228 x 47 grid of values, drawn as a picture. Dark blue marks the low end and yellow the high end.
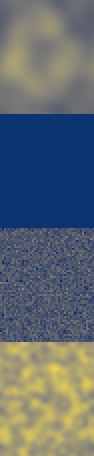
The table splits into 4 rows of 1 panel. Panel 1,1: middling, smooth. Panel 2,1: very low, flat. Panel 3,1: low, fine-grained. Panel 4,1: high, blotchy.
